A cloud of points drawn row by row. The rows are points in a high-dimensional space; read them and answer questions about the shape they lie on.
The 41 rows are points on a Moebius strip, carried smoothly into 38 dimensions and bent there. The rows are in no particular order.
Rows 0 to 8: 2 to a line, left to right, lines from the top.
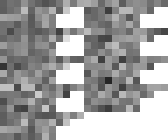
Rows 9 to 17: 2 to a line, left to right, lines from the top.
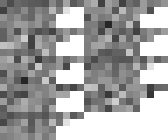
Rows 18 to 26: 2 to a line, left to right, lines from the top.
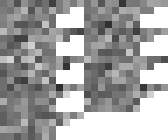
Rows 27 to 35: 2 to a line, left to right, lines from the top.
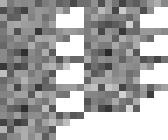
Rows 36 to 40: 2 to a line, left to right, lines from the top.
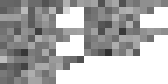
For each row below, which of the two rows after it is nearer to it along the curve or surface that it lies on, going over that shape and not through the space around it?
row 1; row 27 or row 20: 20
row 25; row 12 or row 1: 12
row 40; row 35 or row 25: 35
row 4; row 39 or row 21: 21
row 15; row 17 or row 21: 17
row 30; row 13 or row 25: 13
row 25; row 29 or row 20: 20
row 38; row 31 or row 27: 27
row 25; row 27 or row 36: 36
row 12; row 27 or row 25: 25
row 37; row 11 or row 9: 11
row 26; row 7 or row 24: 24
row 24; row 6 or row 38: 38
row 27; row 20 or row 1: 20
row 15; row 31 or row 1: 31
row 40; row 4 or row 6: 6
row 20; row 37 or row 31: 37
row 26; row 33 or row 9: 9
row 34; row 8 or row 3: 3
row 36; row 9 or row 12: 9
